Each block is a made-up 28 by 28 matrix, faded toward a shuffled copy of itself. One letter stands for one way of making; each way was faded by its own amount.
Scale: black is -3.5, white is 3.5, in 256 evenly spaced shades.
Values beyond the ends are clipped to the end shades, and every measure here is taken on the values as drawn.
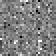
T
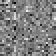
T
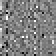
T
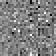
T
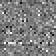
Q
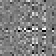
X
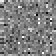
T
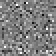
T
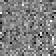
T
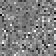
T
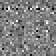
Q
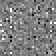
Q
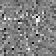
Q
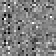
T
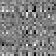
X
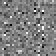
T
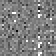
T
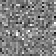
Q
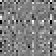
X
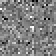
Q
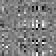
X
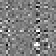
X
